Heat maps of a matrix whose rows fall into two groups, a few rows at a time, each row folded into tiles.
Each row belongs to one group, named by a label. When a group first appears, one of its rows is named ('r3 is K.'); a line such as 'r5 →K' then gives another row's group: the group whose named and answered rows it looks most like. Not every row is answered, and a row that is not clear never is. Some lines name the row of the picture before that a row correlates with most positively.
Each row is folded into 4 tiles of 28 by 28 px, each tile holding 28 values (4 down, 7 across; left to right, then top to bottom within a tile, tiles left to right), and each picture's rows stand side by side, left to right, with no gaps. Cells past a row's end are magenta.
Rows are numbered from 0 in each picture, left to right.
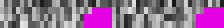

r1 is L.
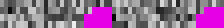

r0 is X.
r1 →X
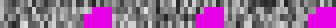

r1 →X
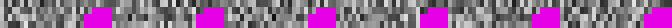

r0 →L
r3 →X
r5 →L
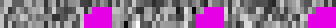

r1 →L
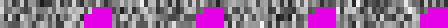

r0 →L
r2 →X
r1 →X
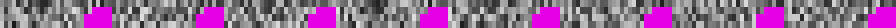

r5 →L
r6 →X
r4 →L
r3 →L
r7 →X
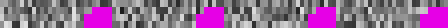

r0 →L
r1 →X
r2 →X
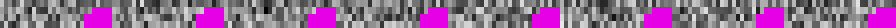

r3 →X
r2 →L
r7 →L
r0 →L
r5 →L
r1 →L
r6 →X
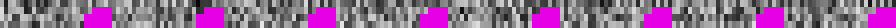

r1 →X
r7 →L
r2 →X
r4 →X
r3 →L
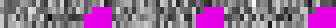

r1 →X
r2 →X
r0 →X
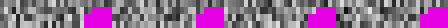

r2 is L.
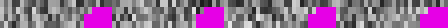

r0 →L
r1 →X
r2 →L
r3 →L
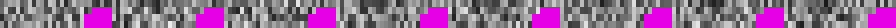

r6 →L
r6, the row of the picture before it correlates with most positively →0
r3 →L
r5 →L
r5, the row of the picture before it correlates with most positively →0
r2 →X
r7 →L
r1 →L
